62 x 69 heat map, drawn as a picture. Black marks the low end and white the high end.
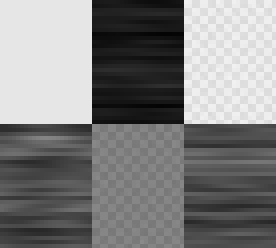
The table splits into 2 rows of 3 panels. Panel 1,1: very high, flat. Panel 1,2: very low, streaked across, faint in contrast. Panel 1,3: very high, checkered, faint in contrast. Panel 2,1: low, streaked across. Panel 2,2: middling, checkered, faint in contrast. Panel 2,3: low, streaked across.
